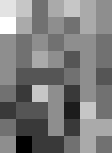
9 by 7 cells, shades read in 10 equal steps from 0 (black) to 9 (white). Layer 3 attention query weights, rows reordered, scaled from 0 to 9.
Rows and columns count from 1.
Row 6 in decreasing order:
7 5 5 4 4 2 2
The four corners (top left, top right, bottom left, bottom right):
8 5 5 4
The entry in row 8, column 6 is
6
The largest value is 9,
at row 2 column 1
